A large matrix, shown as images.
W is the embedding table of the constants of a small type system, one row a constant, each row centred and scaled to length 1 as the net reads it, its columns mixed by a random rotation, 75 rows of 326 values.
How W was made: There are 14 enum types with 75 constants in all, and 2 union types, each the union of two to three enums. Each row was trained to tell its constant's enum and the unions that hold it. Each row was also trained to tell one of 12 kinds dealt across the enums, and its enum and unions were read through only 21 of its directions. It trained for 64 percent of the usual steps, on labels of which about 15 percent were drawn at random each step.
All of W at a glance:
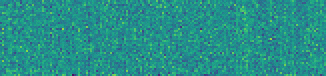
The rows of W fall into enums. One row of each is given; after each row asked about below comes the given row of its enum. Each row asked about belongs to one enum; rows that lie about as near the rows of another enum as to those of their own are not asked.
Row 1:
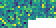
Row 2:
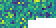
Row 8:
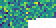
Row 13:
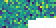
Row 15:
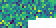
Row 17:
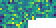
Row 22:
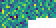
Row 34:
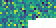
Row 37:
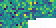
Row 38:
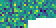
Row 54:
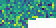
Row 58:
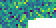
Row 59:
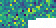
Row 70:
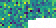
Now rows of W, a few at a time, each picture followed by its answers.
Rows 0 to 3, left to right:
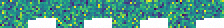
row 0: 54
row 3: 70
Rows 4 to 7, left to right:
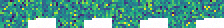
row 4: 34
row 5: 34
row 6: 2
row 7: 54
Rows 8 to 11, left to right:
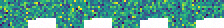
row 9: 1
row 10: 70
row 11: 54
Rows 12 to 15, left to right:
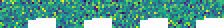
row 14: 38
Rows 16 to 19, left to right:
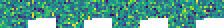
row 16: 1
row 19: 1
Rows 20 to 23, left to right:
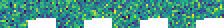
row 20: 37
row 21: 34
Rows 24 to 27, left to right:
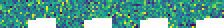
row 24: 54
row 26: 59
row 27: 22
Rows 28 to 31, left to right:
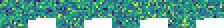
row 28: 13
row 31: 54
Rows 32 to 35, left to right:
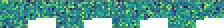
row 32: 13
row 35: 2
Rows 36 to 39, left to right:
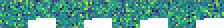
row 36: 59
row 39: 34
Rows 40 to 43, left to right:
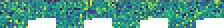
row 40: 38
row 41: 37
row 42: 2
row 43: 59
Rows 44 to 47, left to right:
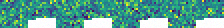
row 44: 13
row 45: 58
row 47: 22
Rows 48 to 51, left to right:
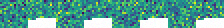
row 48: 34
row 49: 70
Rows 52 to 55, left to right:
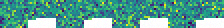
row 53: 15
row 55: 22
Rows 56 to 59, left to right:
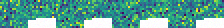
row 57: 2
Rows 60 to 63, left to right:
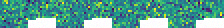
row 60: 13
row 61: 8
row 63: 1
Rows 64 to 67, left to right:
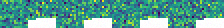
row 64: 13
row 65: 17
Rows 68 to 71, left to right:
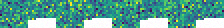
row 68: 17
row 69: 70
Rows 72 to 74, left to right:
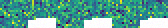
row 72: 59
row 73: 70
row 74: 1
